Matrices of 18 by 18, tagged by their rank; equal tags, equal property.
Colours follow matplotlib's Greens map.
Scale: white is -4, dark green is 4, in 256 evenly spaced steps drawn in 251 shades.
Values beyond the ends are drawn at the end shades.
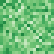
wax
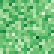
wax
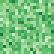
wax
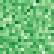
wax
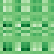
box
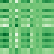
box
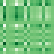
box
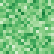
wax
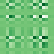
box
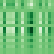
box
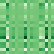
box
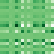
box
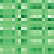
box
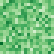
wax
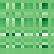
box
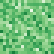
wax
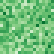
wax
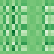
box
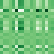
box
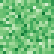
wax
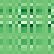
box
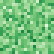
wax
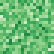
wax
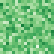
wax
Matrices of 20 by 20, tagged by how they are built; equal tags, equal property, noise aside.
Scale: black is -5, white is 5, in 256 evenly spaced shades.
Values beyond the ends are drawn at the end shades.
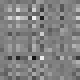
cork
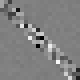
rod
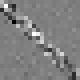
rod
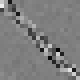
rod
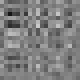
cork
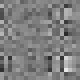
cork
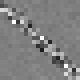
rod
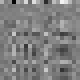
cork
